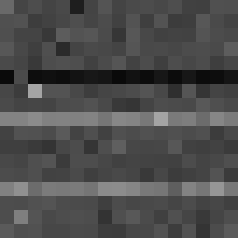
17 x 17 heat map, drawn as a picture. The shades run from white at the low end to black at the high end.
A few values lie far out on both sides of the bulk. Rows 6, 9 and 14 differ from the rows beside them. On average the colour sits 70% of the way up the scale.
